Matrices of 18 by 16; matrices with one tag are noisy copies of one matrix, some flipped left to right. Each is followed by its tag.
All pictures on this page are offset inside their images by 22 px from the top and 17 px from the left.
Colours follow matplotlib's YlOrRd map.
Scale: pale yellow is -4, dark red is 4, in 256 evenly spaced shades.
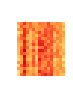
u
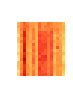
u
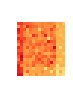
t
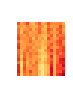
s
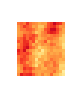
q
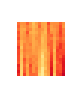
s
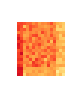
t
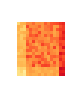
t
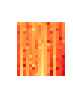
s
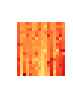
s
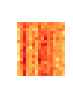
u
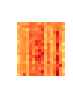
u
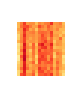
u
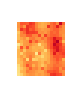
q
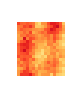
q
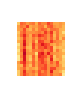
u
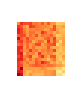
t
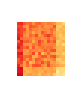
t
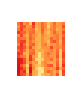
s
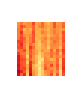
s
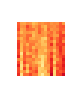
s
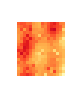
q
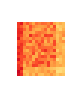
t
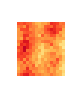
q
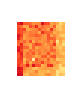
t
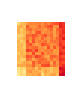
t
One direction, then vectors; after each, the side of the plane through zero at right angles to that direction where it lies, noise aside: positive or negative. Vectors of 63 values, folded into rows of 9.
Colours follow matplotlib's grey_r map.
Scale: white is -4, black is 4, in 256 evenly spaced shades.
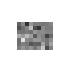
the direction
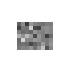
positive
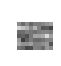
negative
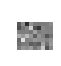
positive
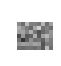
negative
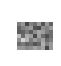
positive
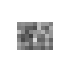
negative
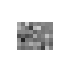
negative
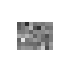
positive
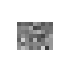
positive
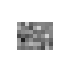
negative
